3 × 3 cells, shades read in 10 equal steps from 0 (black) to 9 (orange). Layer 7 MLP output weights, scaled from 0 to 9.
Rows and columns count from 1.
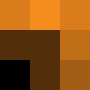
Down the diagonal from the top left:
8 3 6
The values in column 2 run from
3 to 9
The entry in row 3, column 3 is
6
